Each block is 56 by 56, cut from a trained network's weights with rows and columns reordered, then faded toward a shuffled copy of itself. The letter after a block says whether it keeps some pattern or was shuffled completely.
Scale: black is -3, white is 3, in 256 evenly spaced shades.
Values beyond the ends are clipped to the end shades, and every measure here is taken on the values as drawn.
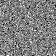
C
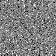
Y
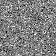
C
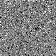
C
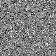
Y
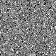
Y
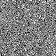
C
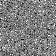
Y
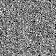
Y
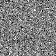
Y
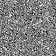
C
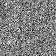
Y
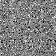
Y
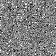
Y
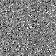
Y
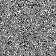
Y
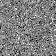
C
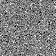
Y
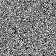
C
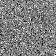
C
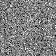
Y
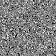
Y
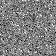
C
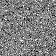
C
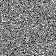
C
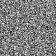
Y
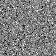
C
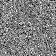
C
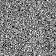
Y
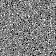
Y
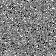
C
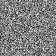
C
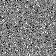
C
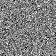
C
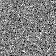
C
